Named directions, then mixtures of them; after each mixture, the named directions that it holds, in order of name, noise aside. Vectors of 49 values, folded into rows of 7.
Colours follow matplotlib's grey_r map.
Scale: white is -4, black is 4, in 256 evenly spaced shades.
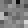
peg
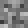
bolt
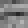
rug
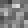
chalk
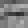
rug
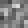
chalk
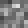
chalk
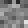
chalk, peg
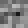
bolt, rug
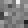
peg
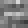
peg, rug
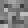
bolt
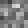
chalk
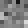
peg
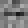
chalk, rug
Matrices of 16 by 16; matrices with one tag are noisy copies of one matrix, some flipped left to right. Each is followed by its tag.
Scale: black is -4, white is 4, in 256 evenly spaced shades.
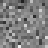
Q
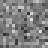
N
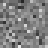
Q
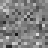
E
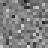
Q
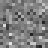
E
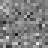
E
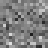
E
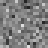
Q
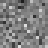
Q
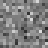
N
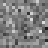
N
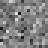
N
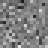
Q
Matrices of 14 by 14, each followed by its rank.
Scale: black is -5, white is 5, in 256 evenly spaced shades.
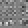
three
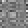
three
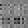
two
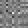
two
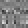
two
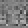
three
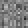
three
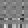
two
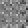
three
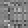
two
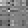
two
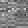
three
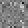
three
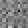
three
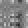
two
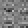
three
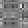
two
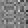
three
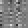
two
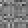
three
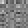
two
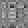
two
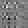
two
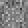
three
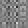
two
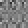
three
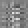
two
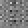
three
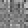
three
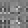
two
